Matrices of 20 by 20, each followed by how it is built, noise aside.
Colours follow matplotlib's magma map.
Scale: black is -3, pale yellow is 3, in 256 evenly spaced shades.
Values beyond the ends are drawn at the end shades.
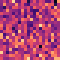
noise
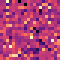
noise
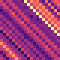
Toeplitz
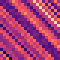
Toeplitz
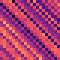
Toeplitz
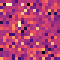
noise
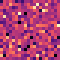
noise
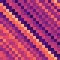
Toeplitz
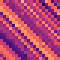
Toeplitz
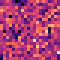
noise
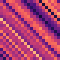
Toeplitz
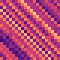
Toeplitz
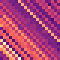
Toeplitz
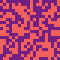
noise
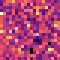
noise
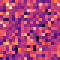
noise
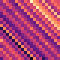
Toeplitz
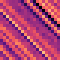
Toeplitz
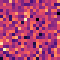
noise
